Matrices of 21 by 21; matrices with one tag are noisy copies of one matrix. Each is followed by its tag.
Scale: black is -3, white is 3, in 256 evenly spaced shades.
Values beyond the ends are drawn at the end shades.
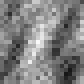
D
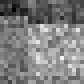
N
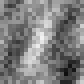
D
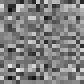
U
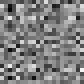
U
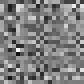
U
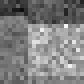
N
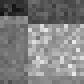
N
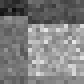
N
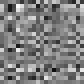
U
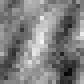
D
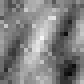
D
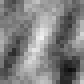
D
